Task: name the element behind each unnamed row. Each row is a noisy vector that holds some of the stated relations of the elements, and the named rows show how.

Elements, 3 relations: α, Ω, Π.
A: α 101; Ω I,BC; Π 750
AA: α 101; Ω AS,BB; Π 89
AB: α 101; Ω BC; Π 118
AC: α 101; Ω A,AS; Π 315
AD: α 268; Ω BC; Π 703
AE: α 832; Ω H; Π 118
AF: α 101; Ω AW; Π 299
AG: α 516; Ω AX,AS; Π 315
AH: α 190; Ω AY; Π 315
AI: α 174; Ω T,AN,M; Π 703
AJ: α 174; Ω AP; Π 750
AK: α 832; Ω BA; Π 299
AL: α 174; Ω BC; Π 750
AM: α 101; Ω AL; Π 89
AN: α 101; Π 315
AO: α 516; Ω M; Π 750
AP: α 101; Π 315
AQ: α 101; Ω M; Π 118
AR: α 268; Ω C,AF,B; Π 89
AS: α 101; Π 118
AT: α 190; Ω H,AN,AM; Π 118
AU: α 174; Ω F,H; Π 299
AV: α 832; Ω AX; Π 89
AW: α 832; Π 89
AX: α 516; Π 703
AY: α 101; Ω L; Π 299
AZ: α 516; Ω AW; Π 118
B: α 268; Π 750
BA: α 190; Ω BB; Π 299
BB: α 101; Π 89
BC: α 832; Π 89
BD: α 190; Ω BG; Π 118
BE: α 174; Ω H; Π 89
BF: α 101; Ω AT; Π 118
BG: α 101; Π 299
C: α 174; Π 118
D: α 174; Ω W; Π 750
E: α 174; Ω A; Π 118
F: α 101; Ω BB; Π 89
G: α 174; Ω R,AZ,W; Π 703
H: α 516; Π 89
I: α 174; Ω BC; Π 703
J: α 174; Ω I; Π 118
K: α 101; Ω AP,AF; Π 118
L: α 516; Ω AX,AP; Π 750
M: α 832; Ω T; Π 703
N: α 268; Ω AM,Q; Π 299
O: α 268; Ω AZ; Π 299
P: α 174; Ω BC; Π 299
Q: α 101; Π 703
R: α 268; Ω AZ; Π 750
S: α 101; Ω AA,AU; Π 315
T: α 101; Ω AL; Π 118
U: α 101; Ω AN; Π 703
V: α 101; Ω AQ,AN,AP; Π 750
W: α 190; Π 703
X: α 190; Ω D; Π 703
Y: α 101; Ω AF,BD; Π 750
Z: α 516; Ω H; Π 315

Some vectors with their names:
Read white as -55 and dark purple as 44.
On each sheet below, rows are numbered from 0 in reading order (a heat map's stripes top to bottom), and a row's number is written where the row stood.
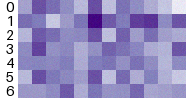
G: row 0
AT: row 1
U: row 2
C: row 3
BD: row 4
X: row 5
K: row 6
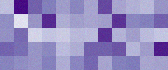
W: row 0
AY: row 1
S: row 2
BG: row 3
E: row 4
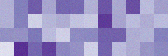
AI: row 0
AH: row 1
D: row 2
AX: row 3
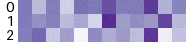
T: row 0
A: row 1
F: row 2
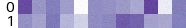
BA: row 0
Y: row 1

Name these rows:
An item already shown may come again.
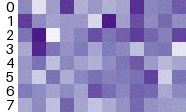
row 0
AY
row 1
P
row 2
H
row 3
AD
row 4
AR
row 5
AQ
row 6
BF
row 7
AV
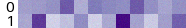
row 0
K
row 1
AN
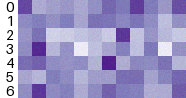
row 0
N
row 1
BD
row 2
S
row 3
BB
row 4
AB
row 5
AJ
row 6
C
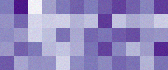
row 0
H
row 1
S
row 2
AM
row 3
B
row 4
AK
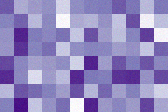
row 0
AK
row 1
AA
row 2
I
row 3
AS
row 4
P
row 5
AU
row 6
X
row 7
BC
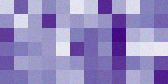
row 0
AP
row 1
AY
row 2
O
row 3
AZ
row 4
N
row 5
BG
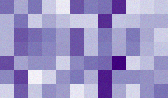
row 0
R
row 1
AG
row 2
X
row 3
X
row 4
AF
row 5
Z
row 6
AP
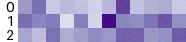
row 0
AC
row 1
AL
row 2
V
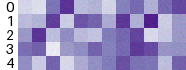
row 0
L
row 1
M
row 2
AW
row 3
BE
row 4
AO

